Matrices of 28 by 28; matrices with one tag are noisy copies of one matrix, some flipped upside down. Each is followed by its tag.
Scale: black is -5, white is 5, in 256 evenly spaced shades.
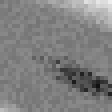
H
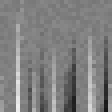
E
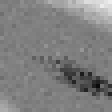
H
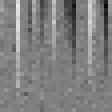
E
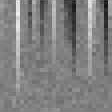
E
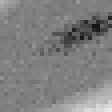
H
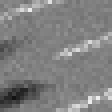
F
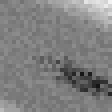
H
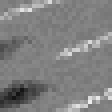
F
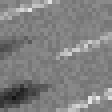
F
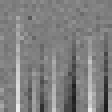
E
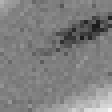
H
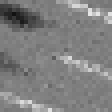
F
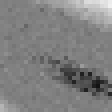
H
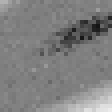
H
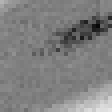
H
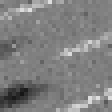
F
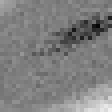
H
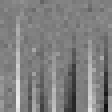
E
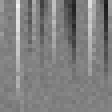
E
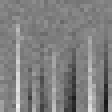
E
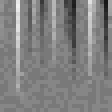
E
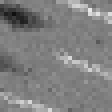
F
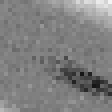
H
